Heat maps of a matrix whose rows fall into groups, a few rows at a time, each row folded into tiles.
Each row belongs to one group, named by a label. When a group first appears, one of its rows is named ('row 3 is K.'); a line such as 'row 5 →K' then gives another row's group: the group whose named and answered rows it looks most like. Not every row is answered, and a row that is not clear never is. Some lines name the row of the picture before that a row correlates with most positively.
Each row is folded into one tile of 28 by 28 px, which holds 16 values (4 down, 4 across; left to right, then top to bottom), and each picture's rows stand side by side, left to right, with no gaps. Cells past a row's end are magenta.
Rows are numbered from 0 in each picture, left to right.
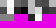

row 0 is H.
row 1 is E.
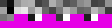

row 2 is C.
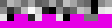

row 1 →E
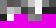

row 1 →H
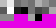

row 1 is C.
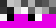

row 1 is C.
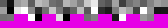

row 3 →H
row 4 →C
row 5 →E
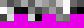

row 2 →H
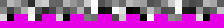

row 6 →H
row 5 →C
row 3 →H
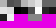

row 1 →H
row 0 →E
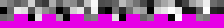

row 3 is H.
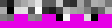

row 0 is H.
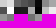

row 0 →H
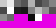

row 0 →H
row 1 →C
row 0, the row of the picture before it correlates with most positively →0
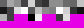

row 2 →E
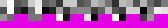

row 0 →H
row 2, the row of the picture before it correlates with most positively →0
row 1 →H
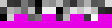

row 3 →E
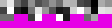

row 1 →C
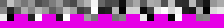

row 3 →H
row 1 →C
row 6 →E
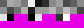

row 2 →C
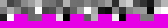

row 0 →C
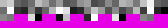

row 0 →H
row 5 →H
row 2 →E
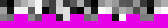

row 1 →H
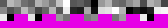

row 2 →H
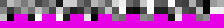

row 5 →H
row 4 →H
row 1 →C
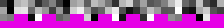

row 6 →H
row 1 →C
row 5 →C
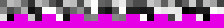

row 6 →E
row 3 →H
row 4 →H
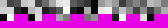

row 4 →C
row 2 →H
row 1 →E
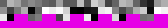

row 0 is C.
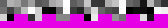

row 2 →H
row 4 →H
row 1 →E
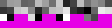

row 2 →E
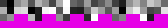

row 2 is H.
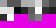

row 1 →H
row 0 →E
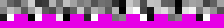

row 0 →C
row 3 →C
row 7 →C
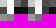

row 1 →H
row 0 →H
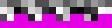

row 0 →E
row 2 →E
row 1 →E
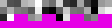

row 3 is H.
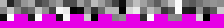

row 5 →C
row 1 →C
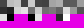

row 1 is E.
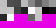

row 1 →E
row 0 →E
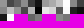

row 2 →H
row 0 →C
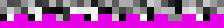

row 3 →E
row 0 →C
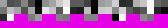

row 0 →C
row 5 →H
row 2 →H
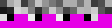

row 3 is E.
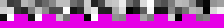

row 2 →H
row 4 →H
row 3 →E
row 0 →E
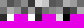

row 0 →C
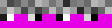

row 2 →C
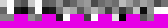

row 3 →C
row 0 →H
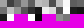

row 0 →C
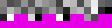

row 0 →C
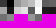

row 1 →H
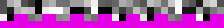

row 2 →E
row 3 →H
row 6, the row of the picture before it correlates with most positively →1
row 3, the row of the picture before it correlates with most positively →1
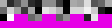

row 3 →E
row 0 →C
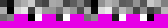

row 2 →C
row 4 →C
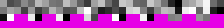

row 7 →H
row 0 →C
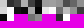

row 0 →E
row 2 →C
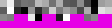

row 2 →C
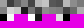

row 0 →C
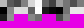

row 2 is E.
